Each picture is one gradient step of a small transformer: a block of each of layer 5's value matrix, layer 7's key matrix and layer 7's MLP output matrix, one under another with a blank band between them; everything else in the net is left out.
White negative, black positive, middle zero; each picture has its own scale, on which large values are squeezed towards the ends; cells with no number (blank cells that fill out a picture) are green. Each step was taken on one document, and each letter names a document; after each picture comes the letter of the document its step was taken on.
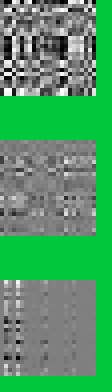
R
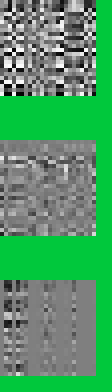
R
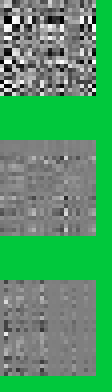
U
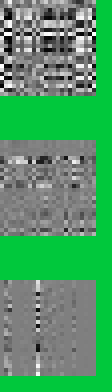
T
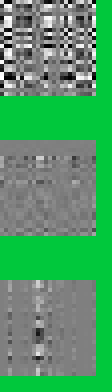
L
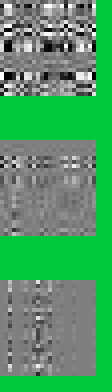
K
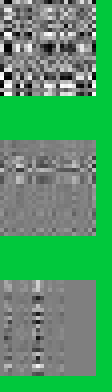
K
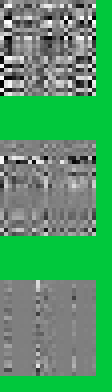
T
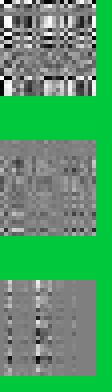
L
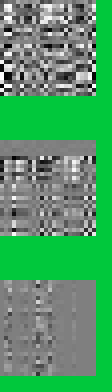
K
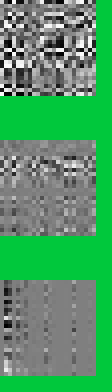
R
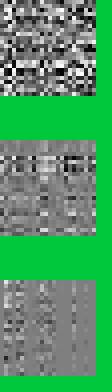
R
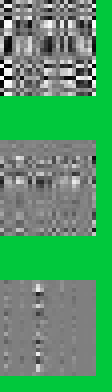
T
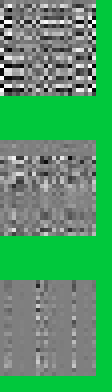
T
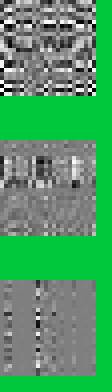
T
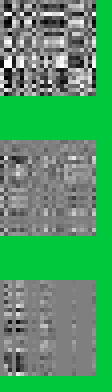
U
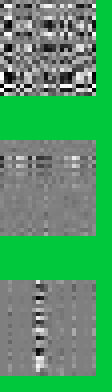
K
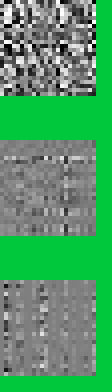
U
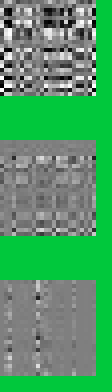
K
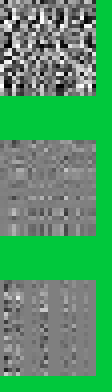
R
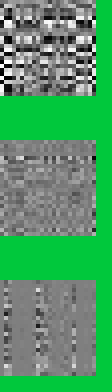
T
